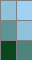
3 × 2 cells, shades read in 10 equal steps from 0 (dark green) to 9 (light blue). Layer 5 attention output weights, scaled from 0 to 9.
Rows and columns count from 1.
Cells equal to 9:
1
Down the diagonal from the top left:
8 8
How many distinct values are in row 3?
2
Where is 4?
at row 3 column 2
